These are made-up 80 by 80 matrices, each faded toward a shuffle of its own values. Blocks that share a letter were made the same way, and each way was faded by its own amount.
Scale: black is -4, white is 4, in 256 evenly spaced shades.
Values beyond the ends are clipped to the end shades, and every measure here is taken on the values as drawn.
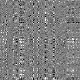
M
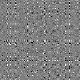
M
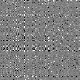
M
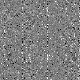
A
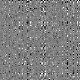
M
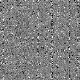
A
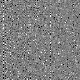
A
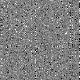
A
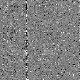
A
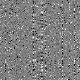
A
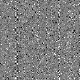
A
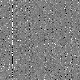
A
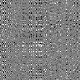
M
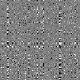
M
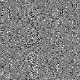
A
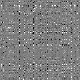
M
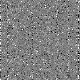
A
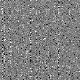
A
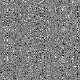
A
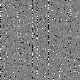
A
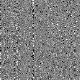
A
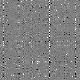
M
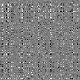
M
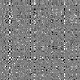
M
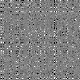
M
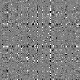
M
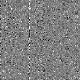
A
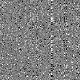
A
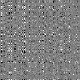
M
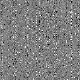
A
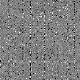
A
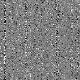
A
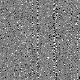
A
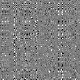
M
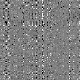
M
